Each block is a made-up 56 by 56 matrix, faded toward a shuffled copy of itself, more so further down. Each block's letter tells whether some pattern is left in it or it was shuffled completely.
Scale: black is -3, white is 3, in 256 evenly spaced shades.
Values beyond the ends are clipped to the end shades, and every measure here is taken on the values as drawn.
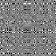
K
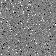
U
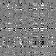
K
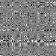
K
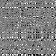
K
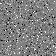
U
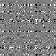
K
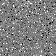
U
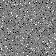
U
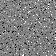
U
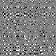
K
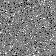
U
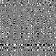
K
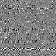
K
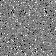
U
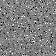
U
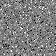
U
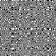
K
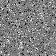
U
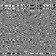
K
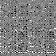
K
